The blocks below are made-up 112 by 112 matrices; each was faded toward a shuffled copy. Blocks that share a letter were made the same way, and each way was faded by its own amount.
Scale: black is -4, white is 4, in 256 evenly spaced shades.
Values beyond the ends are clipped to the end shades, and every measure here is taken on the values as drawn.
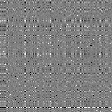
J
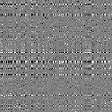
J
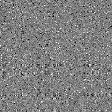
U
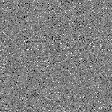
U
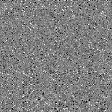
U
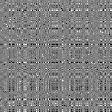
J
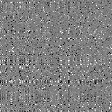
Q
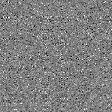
U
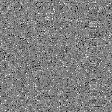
U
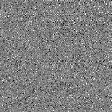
U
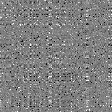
Q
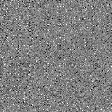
U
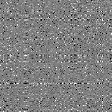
Q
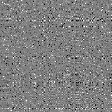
Q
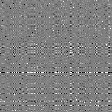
J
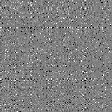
Q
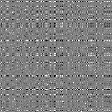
J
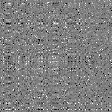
Q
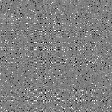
Q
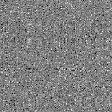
U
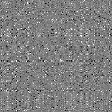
Q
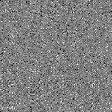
U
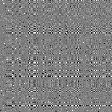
J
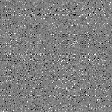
Q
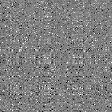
Q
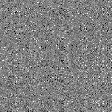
U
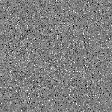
U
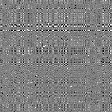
J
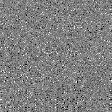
U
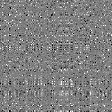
Q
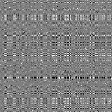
J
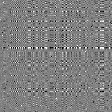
J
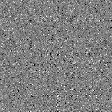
U
